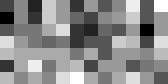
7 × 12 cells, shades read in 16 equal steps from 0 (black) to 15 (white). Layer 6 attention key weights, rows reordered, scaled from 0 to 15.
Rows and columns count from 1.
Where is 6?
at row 2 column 6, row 3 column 8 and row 4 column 4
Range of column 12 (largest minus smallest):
10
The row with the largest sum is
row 7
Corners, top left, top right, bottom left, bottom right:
4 15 11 5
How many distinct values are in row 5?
6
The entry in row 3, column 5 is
13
